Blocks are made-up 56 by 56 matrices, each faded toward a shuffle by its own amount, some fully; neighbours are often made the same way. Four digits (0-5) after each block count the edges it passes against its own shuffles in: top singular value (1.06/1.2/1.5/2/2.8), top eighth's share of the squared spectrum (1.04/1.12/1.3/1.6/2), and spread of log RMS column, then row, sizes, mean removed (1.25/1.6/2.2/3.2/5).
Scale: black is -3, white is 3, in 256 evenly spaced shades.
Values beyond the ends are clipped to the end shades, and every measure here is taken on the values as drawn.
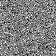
0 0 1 0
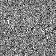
2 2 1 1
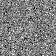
0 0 0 0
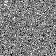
0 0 0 0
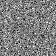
0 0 0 0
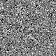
0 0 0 0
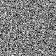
2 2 0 0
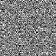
3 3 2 1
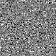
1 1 0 2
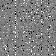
3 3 2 1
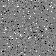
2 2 0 0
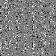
3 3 2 1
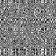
4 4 2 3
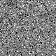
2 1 0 0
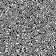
2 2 0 0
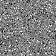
2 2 0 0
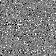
1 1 0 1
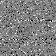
1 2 0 2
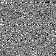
1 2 0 2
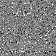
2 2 0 2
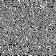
1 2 0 2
